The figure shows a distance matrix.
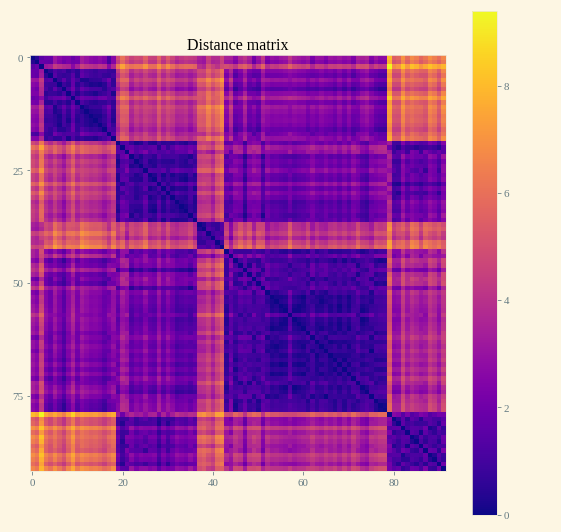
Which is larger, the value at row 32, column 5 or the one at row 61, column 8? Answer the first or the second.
the first
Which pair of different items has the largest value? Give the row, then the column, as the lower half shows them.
79, 2
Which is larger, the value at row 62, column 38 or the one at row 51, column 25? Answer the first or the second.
the first
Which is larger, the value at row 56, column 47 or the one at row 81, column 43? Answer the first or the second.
the second
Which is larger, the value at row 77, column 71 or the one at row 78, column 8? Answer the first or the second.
the second
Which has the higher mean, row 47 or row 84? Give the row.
84
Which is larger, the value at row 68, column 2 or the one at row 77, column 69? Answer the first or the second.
the first
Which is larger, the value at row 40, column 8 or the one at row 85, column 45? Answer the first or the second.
the first
